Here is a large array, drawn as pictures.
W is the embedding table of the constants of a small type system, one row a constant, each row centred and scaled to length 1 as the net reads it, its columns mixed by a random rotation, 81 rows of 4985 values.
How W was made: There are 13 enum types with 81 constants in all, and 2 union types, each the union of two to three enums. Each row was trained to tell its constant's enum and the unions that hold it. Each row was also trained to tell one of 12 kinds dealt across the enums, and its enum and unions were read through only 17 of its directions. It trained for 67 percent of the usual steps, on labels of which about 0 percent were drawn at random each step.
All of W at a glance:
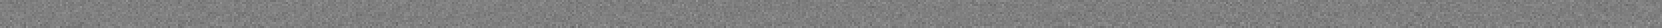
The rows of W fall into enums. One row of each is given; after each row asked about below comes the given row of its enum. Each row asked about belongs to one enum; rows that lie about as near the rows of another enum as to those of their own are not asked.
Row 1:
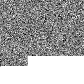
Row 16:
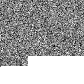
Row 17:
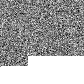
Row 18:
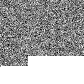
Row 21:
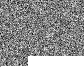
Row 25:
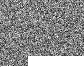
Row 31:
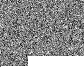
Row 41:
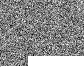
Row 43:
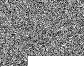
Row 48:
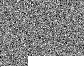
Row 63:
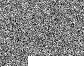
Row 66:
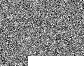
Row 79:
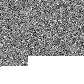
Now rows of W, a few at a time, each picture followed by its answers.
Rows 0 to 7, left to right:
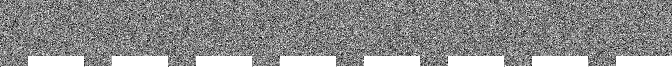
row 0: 63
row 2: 16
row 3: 79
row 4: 17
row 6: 18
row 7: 25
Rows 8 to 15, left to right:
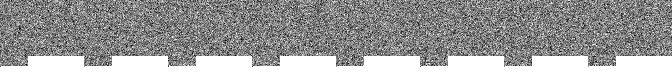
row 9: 21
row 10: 18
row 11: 79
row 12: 21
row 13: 17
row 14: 66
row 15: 25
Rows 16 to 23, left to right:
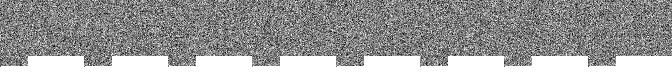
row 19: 63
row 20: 17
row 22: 1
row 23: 16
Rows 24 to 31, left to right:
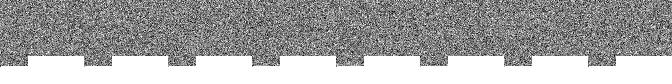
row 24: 31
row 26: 21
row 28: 66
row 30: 63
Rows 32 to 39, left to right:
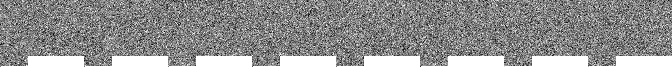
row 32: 43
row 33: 18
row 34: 79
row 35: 25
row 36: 25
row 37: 16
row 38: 21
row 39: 43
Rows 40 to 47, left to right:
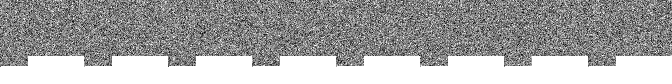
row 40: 31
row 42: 31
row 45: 66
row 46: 1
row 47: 31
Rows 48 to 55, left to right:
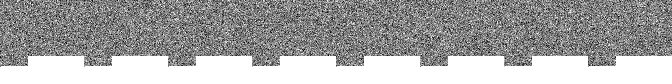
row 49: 43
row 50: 1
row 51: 21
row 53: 17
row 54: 43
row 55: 17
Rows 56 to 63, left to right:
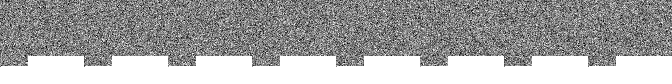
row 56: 79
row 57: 16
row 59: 79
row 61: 43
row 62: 16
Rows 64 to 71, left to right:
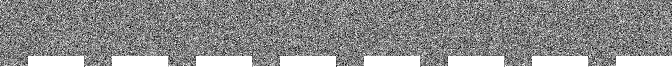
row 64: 41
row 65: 16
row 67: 66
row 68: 31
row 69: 25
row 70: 66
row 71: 25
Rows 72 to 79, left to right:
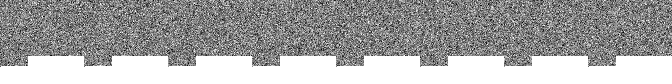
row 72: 18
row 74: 41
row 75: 66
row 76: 79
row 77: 48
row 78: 43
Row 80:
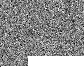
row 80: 31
